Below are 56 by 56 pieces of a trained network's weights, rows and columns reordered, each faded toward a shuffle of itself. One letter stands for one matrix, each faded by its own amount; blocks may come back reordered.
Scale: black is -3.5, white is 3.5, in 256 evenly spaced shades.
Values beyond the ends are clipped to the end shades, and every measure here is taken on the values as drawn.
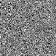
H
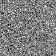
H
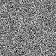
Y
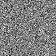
Y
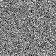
Y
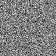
Y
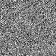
Y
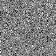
H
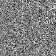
H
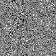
H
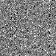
H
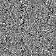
H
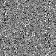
H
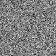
Y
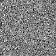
H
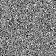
Y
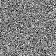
Y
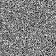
Y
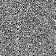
H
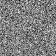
Y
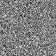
Y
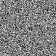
Y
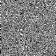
H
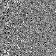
H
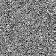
Y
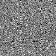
H
